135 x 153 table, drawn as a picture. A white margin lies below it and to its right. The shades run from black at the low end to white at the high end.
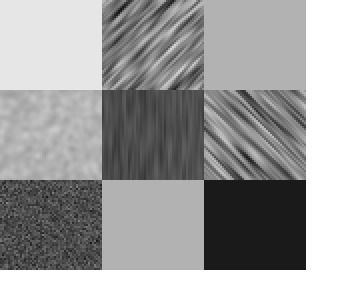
It is made of 3 by 3 panels. Panel 1,1: very high, flat. Panel 1,2: middling, slanting up to the right, strong in contrast. Panel 1,3: high, flat. Panel 2,1: high, blotchy, faint in contrast. Panel 2,2: low, streaked downward, faint in contrast. Panel 2,3: middling, slanting down to the right, strong in contrast. Panel 3,1: low, fine-grained. Panel 3,2: high, flat. Panel 3,3: very low, flat.
